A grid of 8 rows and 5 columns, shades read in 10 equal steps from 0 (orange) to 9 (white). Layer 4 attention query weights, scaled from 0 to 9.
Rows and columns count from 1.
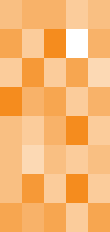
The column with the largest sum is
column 5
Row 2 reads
2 5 0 9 3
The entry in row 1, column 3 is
3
